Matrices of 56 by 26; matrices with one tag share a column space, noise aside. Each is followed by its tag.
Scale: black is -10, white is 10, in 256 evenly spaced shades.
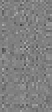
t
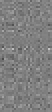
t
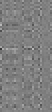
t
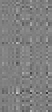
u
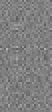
t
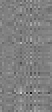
u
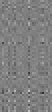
u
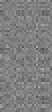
t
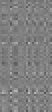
u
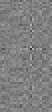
t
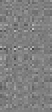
t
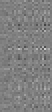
t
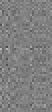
t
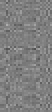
t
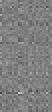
u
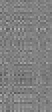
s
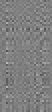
s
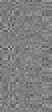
t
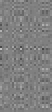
t
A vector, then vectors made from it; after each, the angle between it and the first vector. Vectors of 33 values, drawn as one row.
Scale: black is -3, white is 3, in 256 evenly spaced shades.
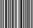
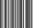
partly aligned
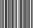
nearly parallel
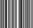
nearly parallel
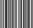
nearly parallel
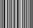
nearly opposite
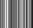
orthogonal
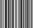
nearly parallel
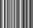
partly opposed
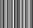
partly opposed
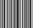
nearly opposite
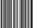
orthogonal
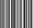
orthogonal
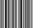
nearly parallel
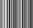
partly opposed
